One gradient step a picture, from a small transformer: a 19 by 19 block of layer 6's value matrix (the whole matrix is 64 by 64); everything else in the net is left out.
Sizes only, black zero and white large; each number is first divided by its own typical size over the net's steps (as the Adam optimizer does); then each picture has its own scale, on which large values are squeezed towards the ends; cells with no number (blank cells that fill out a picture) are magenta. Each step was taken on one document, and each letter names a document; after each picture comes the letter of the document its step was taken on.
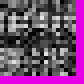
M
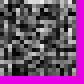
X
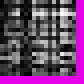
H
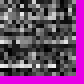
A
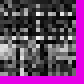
X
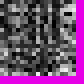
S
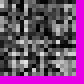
M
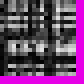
M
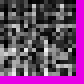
M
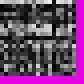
X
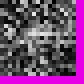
X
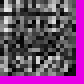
A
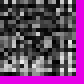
S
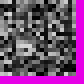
A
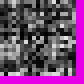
M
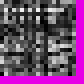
A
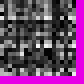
S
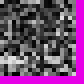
H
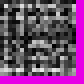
A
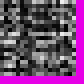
H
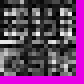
H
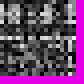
X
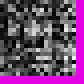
X
